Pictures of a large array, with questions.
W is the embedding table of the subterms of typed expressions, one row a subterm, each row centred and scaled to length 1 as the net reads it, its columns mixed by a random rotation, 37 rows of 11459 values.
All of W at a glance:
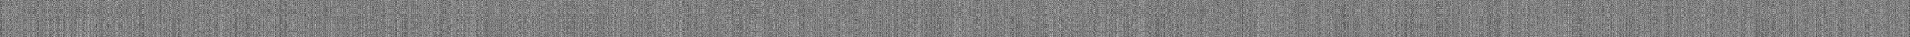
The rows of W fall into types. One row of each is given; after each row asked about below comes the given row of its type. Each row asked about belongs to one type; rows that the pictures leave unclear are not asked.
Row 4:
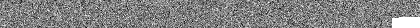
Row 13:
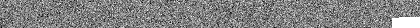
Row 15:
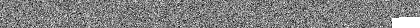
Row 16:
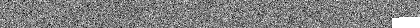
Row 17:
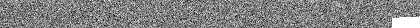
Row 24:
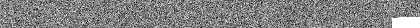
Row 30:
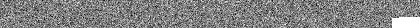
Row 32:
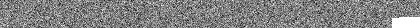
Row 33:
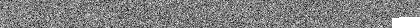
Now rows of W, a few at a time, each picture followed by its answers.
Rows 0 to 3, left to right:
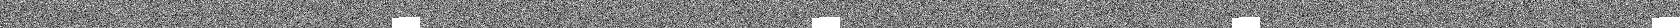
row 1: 32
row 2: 4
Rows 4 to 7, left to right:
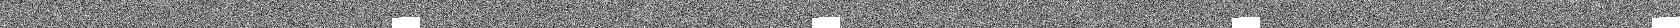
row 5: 16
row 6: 33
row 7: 17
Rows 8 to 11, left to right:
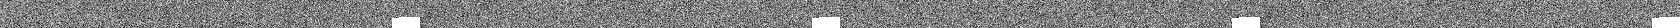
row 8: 33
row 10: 15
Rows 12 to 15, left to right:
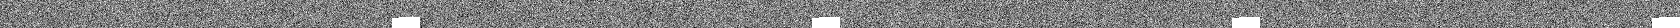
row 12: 4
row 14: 33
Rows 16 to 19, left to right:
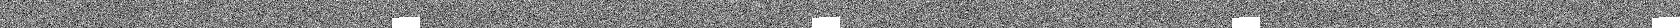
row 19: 30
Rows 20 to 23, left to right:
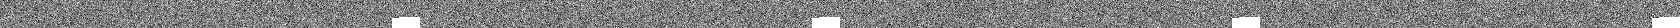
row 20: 30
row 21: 32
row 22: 16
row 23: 16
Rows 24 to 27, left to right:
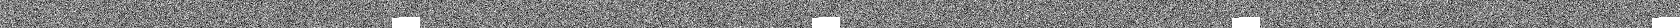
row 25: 24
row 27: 33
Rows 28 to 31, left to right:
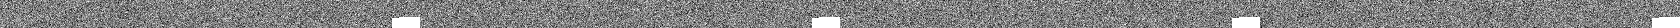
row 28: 16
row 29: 4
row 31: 13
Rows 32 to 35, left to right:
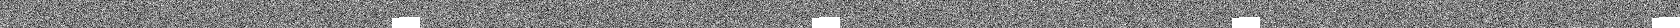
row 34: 30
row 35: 24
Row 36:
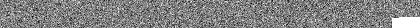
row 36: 30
